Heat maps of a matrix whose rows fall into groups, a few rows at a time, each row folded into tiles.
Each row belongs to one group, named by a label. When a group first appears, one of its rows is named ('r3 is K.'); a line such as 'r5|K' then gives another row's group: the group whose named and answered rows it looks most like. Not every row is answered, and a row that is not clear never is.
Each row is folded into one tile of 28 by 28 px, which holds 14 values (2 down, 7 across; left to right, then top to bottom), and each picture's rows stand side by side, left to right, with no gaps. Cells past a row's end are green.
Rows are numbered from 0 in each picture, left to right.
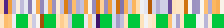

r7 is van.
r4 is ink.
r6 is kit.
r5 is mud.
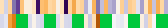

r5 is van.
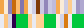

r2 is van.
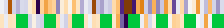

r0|mud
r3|mud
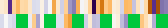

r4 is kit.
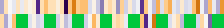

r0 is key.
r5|key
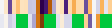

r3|key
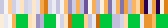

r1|kit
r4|ink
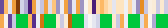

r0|kit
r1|key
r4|van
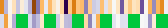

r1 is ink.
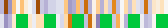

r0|ink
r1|mud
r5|ink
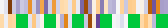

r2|van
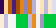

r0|van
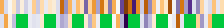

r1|ink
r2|ink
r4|kit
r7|key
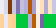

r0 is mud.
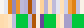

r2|kit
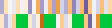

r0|key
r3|key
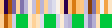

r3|ink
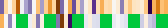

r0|kit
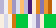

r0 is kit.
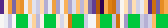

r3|ink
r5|ink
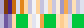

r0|ink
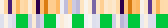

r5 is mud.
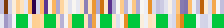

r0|ink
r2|key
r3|van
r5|mud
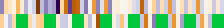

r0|kit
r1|mud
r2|van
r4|van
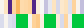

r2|van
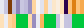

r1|key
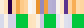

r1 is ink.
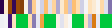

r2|van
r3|van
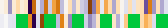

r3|ink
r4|key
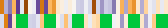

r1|ink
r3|mud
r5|key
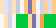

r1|key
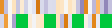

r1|mud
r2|van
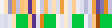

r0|ink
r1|key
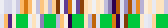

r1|kit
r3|van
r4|key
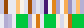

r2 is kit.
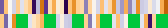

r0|key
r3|key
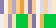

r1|key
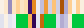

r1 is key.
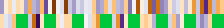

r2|mud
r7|ink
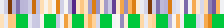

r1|ink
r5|mud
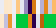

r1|key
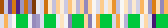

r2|kit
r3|key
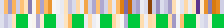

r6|key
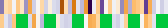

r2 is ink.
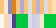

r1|ink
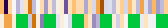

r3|kit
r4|van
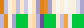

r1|kit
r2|van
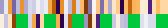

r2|key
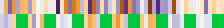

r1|key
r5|mud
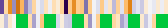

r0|van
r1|key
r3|key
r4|kit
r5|key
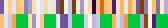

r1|key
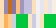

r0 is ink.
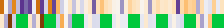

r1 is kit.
